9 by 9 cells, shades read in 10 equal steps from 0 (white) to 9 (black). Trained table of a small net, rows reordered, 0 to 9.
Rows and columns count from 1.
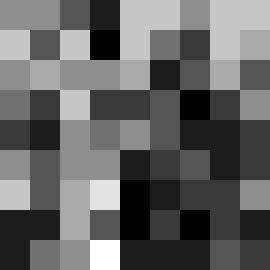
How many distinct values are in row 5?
5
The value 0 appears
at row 9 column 4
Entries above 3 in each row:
5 4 6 8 9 9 6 8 8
